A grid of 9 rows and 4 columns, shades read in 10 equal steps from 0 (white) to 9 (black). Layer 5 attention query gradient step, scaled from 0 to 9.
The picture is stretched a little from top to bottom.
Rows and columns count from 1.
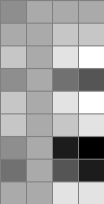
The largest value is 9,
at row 7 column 4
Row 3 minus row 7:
-2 0 -7 -9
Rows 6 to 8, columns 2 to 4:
3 2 1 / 3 8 9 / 3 6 8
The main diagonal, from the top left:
4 3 1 6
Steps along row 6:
up down down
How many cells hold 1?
5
